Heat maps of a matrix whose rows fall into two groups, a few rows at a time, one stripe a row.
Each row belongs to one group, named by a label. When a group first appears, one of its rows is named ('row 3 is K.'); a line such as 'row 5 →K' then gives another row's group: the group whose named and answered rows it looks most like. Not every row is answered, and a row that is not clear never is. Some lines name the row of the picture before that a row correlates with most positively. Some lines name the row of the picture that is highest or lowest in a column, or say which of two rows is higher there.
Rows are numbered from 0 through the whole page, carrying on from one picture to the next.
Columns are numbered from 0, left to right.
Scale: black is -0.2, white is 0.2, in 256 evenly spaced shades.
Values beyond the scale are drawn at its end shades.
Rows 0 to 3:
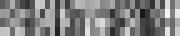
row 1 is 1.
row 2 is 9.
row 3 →1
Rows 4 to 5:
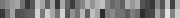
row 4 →9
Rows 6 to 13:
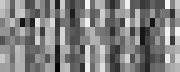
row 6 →1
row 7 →1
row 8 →9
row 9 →1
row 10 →9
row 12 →1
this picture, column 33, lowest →7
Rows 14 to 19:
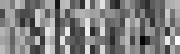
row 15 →9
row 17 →1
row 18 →1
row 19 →1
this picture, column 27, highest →16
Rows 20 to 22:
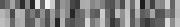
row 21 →1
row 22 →1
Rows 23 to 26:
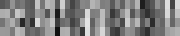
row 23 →9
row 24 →1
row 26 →1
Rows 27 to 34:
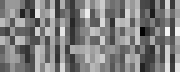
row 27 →9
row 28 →9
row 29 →1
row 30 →9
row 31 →1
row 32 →9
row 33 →9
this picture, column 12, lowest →28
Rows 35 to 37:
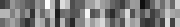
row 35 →9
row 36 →1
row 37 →9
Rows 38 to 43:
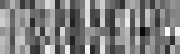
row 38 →9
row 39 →1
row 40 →1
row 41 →1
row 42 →1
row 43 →1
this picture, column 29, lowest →41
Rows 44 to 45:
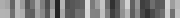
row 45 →1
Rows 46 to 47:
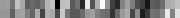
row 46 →1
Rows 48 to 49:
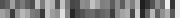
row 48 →9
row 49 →1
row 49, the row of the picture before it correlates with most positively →47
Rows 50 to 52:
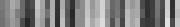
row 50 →9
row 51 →9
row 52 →9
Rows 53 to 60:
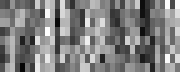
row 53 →9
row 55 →1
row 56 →9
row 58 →9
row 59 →9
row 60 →9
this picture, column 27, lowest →58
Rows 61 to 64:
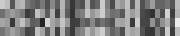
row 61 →1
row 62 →9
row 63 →1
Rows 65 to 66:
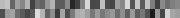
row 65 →1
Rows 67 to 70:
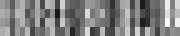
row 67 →1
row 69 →1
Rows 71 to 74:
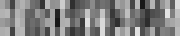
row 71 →1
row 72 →1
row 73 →1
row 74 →1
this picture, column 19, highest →73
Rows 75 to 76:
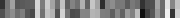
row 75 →9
